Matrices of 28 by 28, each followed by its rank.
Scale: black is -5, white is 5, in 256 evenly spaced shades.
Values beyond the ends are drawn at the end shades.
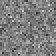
full rank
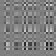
one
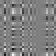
one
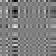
one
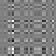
one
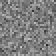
full rank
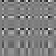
one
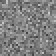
full rank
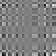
one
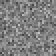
full rank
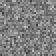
full rank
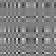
one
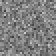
full rank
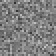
full rank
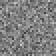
full rank
